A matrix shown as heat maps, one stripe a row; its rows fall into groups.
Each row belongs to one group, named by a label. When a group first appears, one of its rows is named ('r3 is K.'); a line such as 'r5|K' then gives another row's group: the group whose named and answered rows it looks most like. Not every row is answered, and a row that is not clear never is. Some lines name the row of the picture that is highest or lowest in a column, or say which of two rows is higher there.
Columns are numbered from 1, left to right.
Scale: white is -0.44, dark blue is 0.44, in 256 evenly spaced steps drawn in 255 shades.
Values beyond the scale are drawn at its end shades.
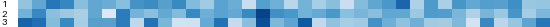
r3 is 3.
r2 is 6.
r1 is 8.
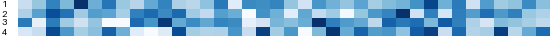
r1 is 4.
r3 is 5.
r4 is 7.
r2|8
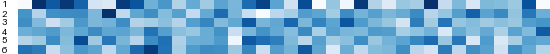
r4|3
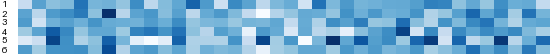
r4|8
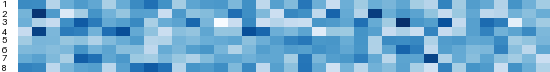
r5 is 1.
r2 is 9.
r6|1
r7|4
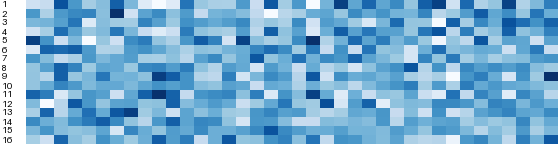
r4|7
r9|3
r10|8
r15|6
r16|3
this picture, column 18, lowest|2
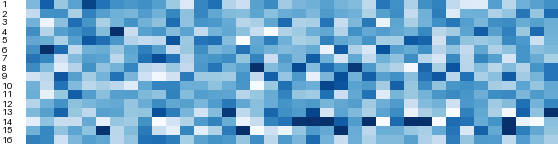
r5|1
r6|9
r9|7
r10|5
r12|3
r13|3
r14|1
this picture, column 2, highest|6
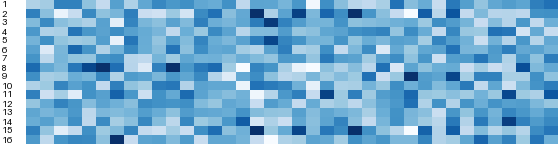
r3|6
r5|6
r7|5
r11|5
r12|8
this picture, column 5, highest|8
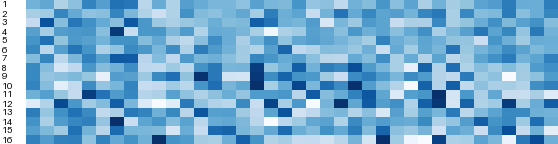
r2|7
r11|4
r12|7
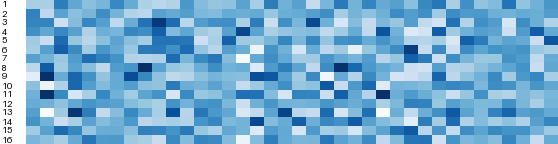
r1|7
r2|5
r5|3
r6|8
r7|1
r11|9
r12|1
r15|8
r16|1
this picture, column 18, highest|9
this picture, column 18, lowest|3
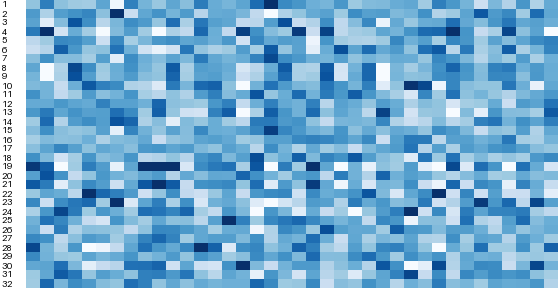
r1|6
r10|1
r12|3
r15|6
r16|1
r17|8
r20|9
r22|4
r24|8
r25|3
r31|8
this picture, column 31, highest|4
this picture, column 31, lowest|13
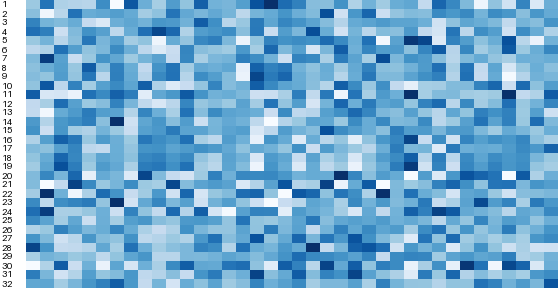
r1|6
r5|1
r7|9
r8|4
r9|4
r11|5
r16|8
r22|9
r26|7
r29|1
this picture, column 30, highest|24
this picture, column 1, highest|28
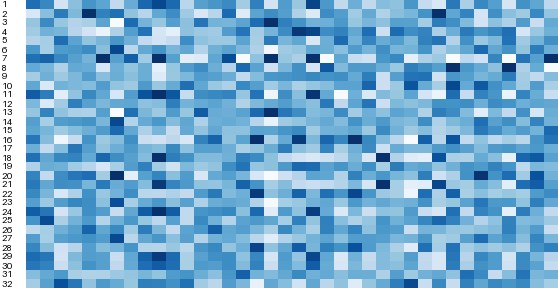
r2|4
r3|6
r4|1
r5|7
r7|3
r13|6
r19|1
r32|8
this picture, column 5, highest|2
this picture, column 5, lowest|4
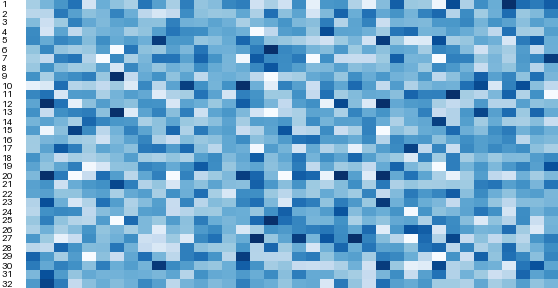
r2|7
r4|5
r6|6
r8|6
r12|9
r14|4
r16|1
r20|9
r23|9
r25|6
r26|1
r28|7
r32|9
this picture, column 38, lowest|11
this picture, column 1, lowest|10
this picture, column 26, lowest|15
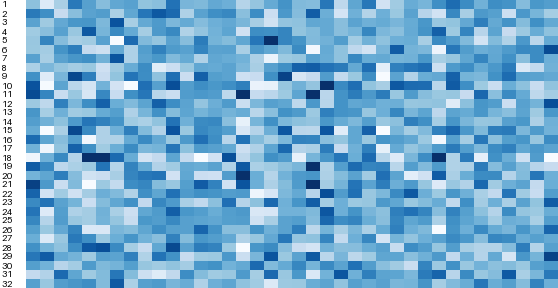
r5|6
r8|1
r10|5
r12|3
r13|5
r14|1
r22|5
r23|3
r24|5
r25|5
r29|3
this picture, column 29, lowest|20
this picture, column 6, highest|18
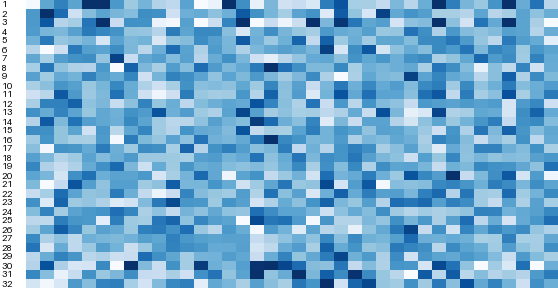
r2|9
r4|1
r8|6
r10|7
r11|7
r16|6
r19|5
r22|7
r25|4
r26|8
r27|5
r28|5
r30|6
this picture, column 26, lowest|21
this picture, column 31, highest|20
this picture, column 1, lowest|1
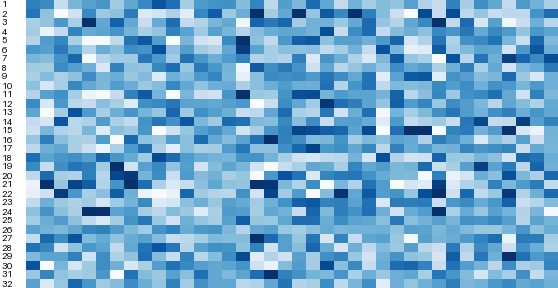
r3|4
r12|5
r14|3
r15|1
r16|6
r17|1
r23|1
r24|4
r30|5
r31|6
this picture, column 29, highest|15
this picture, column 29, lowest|20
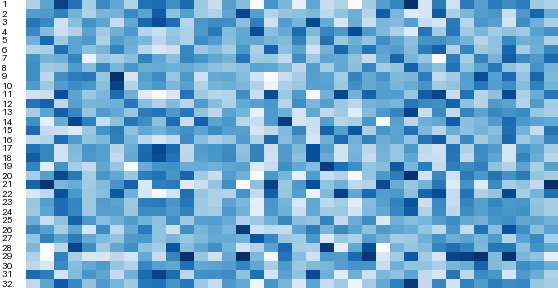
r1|8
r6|7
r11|7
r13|8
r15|5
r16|7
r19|5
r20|8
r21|3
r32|8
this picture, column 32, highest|29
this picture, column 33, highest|29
